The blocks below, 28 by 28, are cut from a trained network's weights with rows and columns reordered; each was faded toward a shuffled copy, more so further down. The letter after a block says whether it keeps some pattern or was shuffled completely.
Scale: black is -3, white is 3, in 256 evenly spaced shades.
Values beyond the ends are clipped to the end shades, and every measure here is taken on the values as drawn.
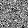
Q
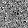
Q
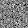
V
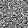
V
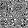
V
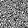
Q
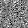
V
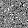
Q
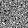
Q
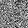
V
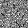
Q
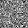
V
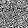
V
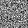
Q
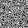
Q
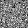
Q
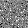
Q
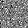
Q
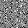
V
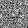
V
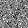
Q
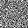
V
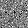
Q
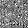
V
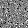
Q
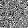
V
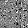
V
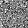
Q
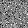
Q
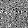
V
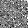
V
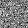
Q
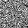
Q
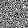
V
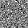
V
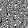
V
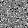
Q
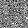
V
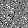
Q
